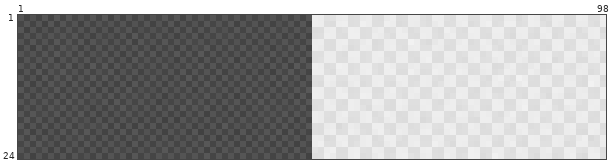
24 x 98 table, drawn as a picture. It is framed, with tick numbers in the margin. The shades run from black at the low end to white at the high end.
The table splits into one row of 2 panels. Panel 1,1: low, checkered, faint in contrast. Panel 1,2: very high, checkered, faint in contrast.
